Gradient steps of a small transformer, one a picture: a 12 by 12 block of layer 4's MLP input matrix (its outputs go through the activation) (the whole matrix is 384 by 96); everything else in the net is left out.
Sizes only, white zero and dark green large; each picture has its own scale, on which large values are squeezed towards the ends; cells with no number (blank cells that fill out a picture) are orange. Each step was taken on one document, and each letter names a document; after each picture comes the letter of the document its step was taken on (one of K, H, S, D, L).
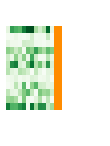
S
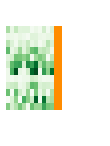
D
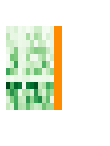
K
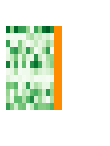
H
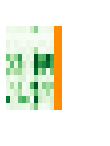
D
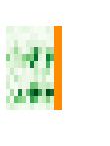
D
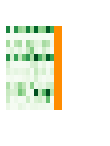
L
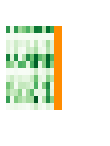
L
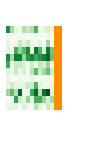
L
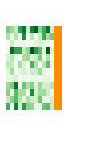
S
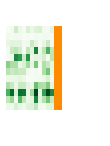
D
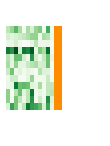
S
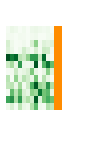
D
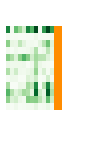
L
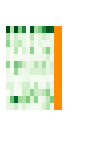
H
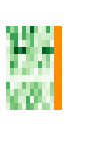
S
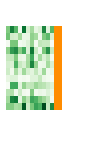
S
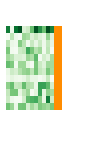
H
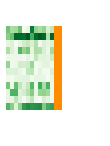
K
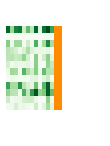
L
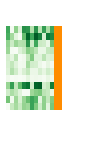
K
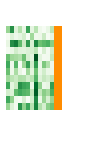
K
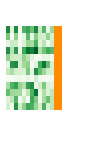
K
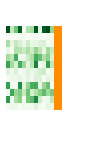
L
